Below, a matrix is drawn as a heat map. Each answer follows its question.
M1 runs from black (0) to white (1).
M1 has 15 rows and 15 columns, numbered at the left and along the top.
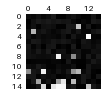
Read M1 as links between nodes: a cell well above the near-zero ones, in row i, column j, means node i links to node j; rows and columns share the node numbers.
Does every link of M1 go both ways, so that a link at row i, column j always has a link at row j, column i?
no
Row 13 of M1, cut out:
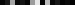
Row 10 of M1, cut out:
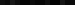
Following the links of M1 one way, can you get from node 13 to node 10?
yes
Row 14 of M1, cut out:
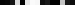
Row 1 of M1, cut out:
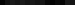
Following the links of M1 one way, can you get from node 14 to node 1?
yes
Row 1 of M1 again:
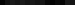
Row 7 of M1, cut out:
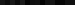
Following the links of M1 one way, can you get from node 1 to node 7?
no
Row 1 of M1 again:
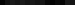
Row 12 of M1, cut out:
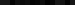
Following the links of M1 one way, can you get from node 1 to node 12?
no
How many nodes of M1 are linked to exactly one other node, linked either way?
4
